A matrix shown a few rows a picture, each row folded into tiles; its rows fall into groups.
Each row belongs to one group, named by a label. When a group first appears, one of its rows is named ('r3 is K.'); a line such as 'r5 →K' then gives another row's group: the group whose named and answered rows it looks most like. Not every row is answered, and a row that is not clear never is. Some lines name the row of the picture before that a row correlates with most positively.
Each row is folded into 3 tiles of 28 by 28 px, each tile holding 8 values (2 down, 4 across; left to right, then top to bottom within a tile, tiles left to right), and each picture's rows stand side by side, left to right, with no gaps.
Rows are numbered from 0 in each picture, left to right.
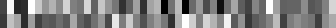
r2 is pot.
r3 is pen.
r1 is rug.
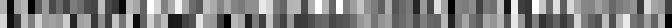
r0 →pen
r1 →rug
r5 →pen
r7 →pot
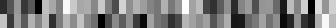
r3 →pen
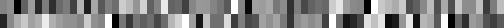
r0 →pot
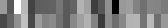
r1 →pen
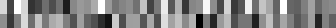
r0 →pen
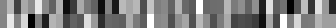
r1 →pen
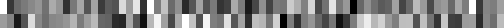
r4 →pot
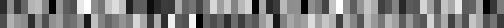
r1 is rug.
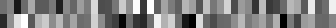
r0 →pot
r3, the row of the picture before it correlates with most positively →0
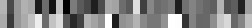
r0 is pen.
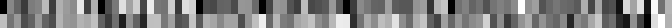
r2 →pen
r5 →pen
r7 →pen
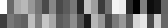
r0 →rug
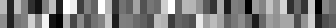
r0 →rug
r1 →pen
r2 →rug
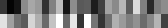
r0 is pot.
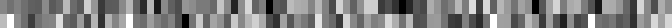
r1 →pot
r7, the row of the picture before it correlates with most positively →1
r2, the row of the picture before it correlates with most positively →1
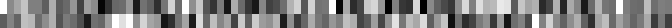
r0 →rug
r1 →pot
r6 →rug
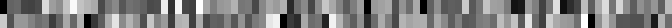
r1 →pot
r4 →pen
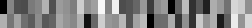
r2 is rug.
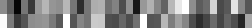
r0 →pen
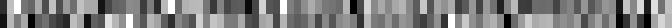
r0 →pen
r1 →pot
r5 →rug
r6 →pot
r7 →pen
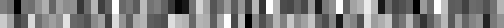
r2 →pot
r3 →pen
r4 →rug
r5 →pen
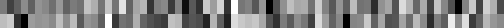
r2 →pen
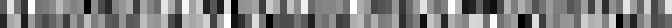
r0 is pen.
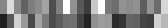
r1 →pen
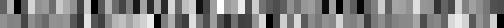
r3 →pot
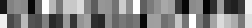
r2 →pot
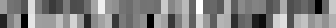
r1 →pen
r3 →pot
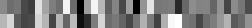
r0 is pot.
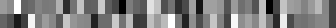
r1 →rug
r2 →pen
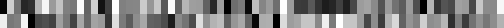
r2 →rug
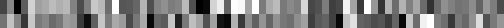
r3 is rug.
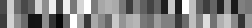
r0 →pen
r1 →rug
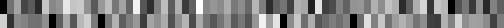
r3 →pot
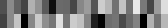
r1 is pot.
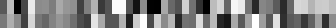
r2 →rug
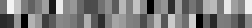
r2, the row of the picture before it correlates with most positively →3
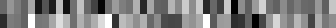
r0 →pot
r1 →pot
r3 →pot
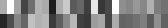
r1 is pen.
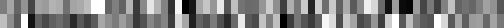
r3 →pen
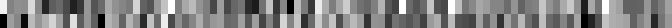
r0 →rug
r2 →rug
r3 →rug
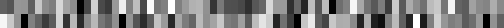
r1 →pen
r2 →rug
